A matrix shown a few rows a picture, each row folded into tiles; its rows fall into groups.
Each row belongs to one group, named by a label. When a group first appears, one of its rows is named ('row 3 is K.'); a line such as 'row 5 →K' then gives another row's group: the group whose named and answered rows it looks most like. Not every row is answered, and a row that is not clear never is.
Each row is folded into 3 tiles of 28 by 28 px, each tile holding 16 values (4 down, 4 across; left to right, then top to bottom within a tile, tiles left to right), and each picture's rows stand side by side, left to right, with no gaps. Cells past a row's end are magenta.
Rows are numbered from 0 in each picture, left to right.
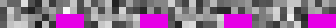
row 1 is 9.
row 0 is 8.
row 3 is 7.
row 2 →9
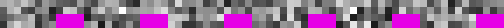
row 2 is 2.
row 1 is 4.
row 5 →9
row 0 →8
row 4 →8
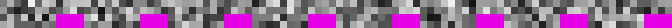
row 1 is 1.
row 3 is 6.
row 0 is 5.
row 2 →8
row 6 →5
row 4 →4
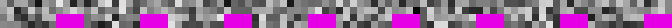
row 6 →7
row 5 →9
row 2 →2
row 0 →1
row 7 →5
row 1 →6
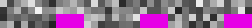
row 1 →2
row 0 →4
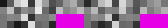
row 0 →6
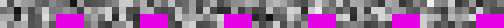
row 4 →1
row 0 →1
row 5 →2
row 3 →4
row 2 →9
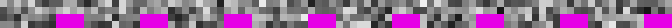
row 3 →2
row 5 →1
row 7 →9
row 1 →6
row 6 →7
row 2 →4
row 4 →8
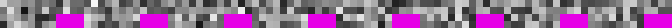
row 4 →5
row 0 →8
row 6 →5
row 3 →9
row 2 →1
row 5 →7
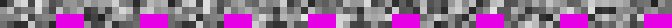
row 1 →4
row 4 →2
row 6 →8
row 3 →2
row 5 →5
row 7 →5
